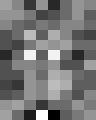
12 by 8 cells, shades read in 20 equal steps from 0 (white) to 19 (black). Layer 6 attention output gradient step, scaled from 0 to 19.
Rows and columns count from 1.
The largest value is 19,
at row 12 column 5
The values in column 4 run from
0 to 15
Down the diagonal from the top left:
7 8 12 12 8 11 13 12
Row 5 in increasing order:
7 7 8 10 11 11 13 14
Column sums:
134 131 113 117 110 117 132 127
